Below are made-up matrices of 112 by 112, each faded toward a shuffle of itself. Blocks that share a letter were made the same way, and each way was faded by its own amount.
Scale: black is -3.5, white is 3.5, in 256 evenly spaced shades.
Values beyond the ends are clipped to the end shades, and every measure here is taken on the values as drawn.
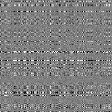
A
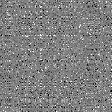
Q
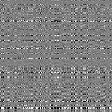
A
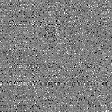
Q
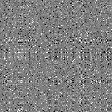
Q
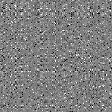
Q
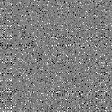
Q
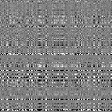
A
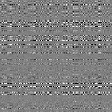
A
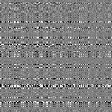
A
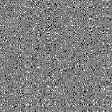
Q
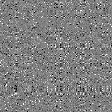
Q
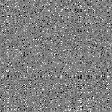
Q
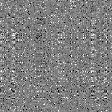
Q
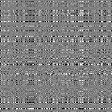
A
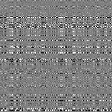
A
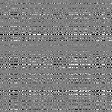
A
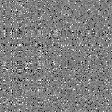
Q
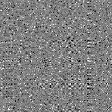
Q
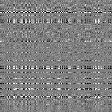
A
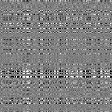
A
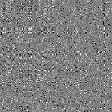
Q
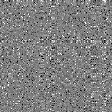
Q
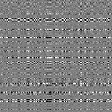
A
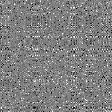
Q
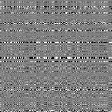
A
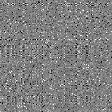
Q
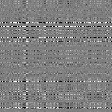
A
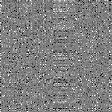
Q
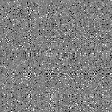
Q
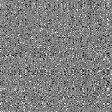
Q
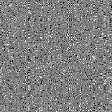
Q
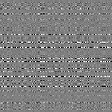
A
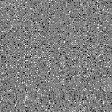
Q
